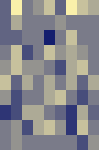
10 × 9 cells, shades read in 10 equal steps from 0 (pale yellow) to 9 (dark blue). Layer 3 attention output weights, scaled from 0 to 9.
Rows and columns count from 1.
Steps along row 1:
down up down down up down up up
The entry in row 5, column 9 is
5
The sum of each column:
51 41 49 44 41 48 42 43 46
